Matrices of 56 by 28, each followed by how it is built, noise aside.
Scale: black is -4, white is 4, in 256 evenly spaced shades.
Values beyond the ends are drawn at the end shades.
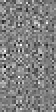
low rank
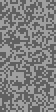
noise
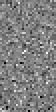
noise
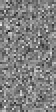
noise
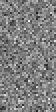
noise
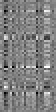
low rank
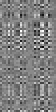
low rank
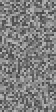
noise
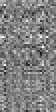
low rank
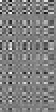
low rank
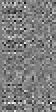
low rank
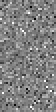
noise
